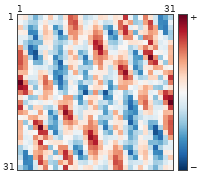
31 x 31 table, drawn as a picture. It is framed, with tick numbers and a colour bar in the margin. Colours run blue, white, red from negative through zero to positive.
It looks the same turned upside down. Stripes running up and down repeat 6 times from left to right. No seam splits the table.
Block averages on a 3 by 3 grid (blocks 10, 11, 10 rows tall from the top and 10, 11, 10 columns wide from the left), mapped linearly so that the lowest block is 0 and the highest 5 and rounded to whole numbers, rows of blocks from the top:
0 5 4
4 2 4
4 5 0
